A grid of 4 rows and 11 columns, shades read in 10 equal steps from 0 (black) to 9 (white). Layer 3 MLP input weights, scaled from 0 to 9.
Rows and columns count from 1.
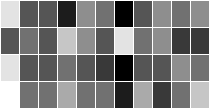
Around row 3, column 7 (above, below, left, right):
8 1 2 3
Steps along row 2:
up down up down down up down up down same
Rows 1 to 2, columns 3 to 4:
3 1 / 3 7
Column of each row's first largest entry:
1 7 1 1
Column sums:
28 14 13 18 17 13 9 16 15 15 18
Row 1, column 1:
8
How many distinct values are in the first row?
6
